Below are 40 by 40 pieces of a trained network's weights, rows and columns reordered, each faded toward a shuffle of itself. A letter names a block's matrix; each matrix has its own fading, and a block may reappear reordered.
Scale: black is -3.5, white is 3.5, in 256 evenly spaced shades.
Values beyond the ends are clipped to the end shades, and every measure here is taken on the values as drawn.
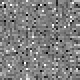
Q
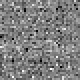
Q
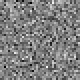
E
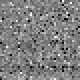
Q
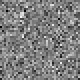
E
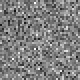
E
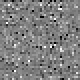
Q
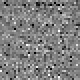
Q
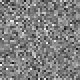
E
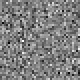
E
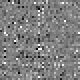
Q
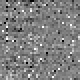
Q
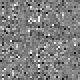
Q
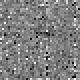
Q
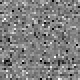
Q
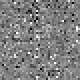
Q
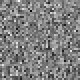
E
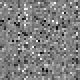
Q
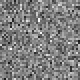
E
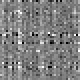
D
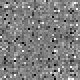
Q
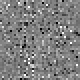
Q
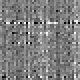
D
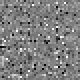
Q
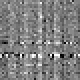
D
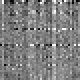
D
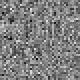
E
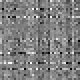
D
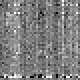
D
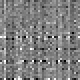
D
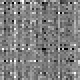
D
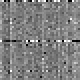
D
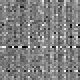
D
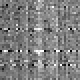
D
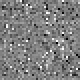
Q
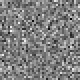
E
